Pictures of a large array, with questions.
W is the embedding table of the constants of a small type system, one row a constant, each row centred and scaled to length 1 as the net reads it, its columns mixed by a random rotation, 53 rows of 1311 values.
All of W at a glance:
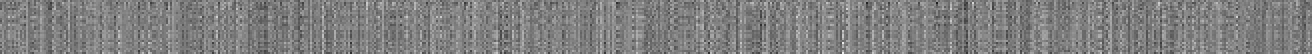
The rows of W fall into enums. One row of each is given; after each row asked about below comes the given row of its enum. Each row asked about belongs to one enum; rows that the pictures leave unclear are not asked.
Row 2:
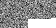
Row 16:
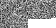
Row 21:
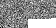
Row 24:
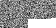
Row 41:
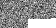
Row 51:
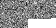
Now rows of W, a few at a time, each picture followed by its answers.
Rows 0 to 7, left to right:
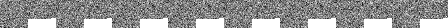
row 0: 24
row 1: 41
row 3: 2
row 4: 41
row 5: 2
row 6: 51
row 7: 16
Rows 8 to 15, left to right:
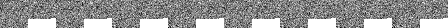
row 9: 51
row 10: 24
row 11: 21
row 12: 41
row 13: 24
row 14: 24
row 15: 21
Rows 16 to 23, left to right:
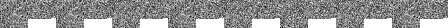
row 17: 16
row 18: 41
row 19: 16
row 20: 41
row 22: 41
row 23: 16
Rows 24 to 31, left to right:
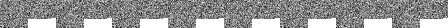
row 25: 16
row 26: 24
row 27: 41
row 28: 41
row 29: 24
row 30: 21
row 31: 16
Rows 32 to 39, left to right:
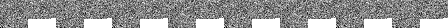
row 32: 21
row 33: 24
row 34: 21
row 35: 16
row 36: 21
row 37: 16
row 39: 24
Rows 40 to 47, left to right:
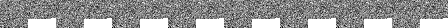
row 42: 21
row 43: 21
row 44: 24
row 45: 21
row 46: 21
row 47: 41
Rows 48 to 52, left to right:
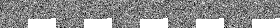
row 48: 41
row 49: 24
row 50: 16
